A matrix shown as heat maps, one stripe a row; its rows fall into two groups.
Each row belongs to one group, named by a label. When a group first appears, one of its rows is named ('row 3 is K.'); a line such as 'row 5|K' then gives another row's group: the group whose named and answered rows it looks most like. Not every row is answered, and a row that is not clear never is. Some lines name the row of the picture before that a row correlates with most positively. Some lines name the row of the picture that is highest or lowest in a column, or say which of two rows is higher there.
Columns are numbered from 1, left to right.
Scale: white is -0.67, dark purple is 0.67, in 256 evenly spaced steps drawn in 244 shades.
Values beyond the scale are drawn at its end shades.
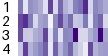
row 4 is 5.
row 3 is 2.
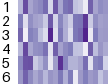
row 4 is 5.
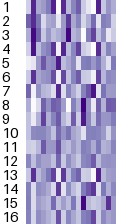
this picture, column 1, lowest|5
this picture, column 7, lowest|1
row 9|2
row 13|5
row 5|2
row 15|2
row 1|5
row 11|2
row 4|5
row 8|2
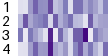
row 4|2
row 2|5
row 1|2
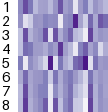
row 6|5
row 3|5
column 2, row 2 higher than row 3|No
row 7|5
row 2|2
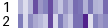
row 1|2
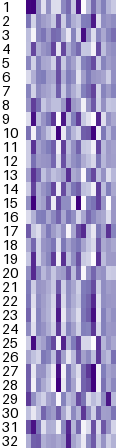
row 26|2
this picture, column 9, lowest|17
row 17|2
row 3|2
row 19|5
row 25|5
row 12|5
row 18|5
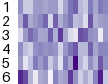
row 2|5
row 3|2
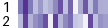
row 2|5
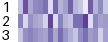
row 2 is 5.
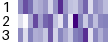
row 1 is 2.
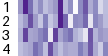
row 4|2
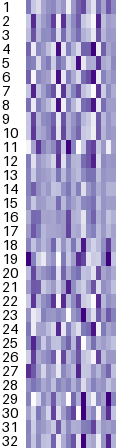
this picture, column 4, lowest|19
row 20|5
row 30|2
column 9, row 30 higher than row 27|Yes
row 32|2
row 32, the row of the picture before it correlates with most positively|2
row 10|5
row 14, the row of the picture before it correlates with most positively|1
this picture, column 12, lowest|25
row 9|5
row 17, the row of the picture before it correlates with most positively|1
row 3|5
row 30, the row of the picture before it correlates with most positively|2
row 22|5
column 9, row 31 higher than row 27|Yes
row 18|2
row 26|5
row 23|2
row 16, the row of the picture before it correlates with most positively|1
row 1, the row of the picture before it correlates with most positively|3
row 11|2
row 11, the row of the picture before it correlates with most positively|2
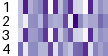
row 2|2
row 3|5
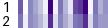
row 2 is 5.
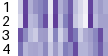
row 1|5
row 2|5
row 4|2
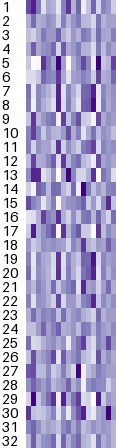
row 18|2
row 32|5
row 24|2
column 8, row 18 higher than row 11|Yes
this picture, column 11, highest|27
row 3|2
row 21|2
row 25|2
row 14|2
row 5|2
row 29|5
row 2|5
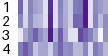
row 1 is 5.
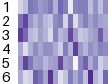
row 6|2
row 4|2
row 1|2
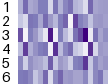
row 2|2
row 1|5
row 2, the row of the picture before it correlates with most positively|1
